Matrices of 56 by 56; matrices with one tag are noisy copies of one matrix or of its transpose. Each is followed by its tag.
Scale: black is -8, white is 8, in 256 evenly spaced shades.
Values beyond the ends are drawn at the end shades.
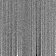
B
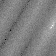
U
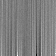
B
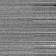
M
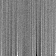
B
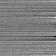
B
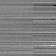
M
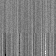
M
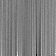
B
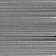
B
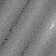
U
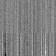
M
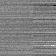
M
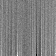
B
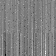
M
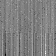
M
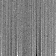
B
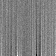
B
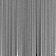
B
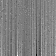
B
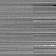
M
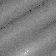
U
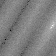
U
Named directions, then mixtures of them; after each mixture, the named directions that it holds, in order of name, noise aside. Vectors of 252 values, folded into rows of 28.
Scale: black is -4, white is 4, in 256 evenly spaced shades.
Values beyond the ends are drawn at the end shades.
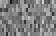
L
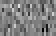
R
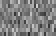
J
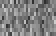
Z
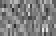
L, R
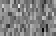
R, Z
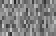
Z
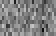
R, Z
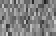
Z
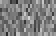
L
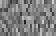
J, L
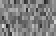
J, L, Z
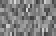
L, R, Z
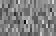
J, L, Z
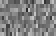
L, Z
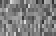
L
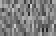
J, L, R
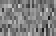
J, R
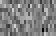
L, R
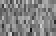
Z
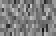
L, R, Z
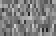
J, L, R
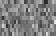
J, L, Z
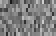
L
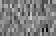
J, R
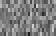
J, R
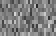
J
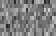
L, Z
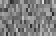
L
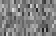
J, R, Z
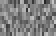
L, Z
